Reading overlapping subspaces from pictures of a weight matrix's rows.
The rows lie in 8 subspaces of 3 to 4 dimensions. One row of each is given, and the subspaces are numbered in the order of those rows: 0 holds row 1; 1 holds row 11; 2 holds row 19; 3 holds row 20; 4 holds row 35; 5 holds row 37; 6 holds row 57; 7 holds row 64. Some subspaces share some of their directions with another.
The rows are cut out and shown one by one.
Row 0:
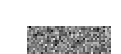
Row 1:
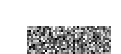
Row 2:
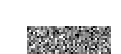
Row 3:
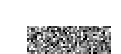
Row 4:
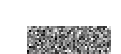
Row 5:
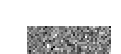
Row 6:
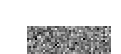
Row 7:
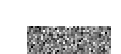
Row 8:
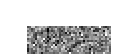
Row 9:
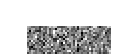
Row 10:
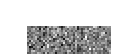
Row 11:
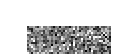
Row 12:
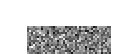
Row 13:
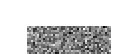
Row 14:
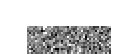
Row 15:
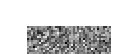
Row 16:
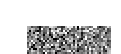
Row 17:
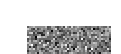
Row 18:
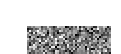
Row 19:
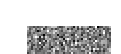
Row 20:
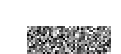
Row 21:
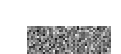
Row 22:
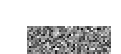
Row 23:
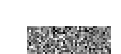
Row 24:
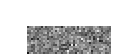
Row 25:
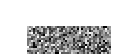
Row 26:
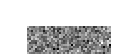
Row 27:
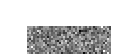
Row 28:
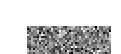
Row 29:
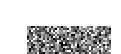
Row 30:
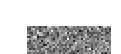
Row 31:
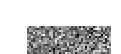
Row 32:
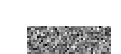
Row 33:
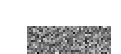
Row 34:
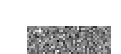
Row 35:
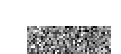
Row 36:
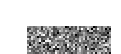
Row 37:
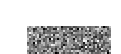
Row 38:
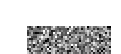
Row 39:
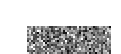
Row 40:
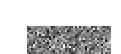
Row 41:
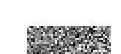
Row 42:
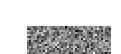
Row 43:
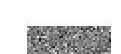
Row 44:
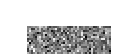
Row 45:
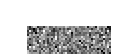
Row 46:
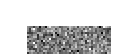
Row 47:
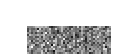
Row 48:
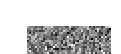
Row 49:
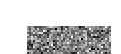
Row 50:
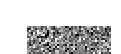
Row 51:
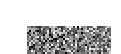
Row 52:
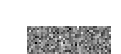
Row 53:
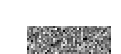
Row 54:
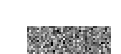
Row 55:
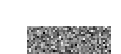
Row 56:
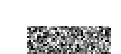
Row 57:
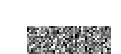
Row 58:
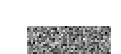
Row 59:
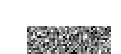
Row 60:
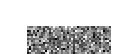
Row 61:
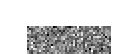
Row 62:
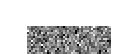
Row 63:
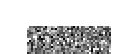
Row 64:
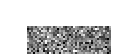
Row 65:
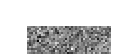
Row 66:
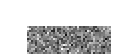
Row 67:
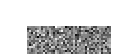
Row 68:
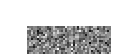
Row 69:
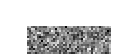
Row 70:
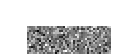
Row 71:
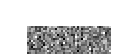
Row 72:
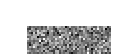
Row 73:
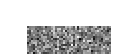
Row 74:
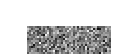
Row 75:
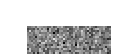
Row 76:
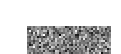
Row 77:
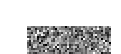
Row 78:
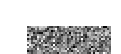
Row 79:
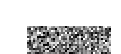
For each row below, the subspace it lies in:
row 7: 4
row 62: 0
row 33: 5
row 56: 0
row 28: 2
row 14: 3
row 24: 1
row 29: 7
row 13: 5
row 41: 1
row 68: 1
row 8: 6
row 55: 7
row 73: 1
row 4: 4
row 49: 6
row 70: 4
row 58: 5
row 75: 7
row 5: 3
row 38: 4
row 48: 3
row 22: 3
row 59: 0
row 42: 0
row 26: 1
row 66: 1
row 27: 7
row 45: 4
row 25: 5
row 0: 6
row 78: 6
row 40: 6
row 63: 2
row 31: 1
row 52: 7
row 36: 3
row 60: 0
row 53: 5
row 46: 5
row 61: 1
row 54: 6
